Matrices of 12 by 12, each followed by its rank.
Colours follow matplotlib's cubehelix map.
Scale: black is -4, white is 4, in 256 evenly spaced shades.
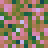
full rank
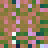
two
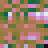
two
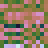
two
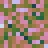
full rank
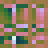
two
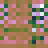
two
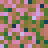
full rank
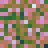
full rank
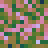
full rank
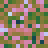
full rank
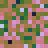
full rank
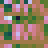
two
